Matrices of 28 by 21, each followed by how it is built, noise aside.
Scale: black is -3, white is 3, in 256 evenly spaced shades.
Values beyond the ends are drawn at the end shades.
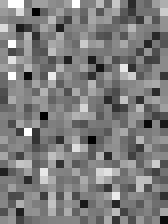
noise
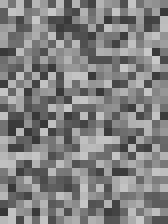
noise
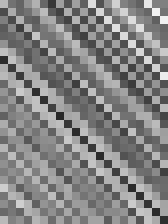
Toeplitz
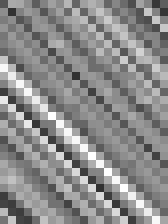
Toeplitz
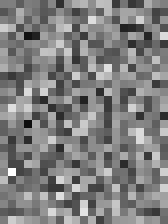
noise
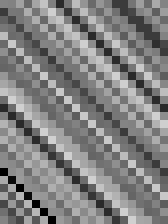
Toeplitz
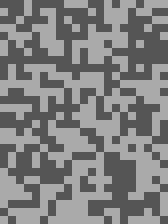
noise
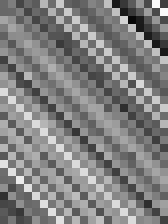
Toeplitz
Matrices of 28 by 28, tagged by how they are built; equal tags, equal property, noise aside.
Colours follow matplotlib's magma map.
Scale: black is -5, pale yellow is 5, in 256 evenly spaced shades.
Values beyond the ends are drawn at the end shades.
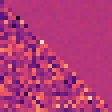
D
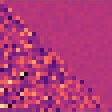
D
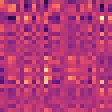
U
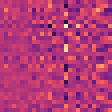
U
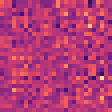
U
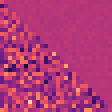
D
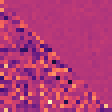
D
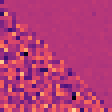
D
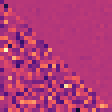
D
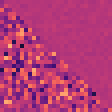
D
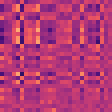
U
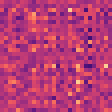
U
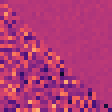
D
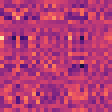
U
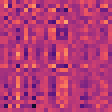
U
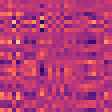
U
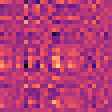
U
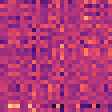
U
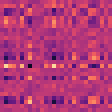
U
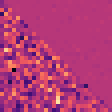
D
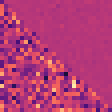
D
